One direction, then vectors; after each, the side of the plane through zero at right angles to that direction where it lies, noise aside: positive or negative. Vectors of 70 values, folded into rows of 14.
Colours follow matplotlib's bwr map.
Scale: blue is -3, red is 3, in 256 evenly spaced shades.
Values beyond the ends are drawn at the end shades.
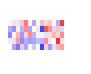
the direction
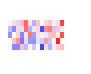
positive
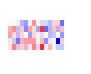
negative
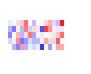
positive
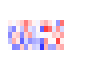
positive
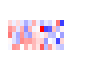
negative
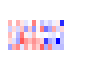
negative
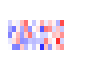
positive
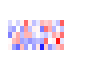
positive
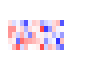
negative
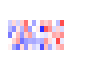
positive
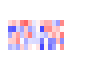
positive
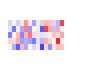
positive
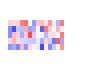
positive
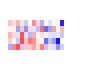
negative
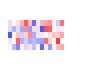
positive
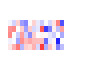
negative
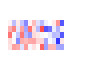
negative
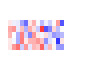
negative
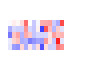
positive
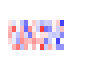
negative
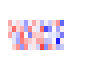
negative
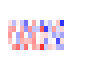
negative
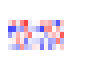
positive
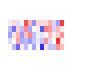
positive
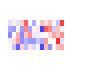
positive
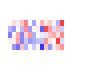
positive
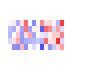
positive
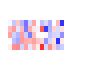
negative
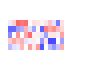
positive
